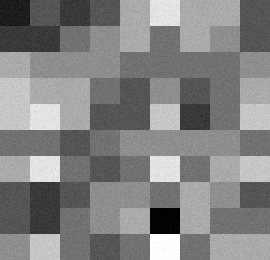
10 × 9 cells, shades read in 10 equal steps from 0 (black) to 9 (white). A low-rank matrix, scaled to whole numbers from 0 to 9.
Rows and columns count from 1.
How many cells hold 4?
23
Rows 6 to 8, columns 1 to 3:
4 4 3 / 6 8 4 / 3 2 3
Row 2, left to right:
2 2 4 5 6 4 6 5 3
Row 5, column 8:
4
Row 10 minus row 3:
-1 2 -1 -2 0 5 0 2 1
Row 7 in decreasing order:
8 8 7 6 6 4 4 4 3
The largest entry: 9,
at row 10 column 6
